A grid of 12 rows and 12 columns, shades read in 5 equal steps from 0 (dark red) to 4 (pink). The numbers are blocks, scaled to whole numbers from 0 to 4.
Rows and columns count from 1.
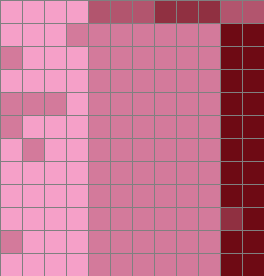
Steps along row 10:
same same same down same same same same same down down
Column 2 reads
4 4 4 4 3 4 3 4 4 4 4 4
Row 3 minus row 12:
-1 0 0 0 0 0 0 0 0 0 0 0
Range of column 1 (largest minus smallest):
1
